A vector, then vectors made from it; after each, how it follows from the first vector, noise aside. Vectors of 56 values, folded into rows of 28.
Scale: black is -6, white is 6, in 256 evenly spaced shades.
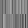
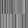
reversed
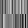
scaled up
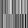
scaled up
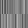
reversed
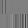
partly zeroed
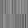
shrunk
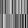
scaled up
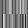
scaled up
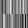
scaled up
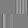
partly zeroed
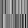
scaled up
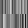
scaled up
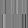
partly zeroed
